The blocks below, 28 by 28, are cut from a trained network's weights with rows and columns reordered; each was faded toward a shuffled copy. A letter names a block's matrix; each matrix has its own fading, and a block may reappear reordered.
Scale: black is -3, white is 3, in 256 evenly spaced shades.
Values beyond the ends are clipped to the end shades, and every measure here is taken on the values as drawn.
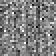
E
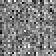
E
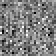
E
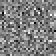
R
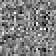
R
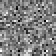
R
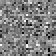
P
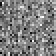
E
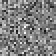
R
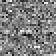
R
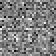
R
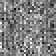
E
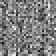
E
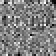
R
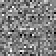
P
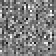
E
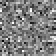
R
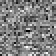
R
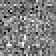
P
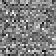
R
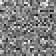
R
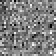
P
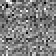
P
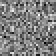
R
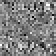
R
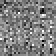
P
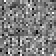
E
